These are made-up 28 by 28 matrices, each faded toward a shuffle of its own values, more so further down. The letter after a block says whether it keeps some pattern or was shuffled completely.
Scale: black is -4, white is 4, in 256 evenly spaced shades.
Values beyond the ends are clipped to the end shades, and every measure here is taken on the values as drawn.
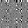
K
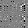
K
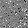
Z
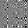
K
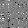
K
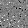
Z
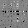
K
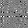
K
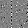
K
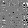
K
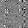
K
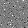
Z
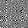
K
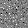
Z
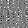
K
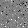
Z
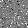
Z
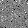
Z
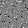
Z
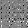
K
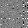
K
